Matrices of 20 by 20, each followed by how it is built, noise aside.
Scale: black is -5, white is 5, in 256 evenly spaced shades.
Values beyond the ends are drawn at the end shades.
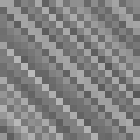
Toeplitz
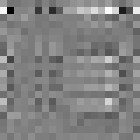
low rank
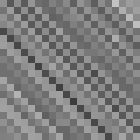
Toeplitz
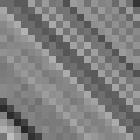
Toeplitz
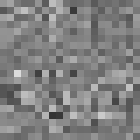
low rank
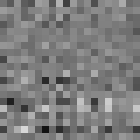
low rank
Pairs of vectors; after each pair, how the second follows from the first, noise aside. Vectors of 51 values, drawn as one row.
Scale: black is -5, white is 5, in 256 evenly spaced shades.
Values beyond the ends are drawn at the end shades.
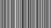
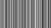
wrapped around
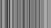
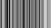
scaled up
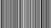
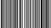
scaled up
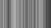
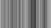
wrapped around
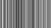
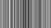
wrapped around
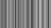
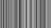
wrapped around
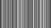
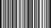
scaled up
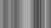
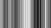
scaled up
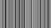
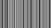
wrapped around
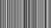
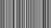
wrapped around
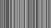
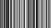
scaled up
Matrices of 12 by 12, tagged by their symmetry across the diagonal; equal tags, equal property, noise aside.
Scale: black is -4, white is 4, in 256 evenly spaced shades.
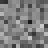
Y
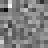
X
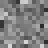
X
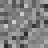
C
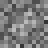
C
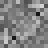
C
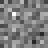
C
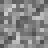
C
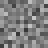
X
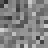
C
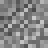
C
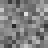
X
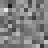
X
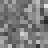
Y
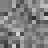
X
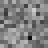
Y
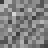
C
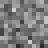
Y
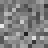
Y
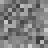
C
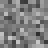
Y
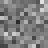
Y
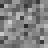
Y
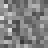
Y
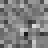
X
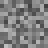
X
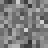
Y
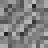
C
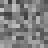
X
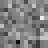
X
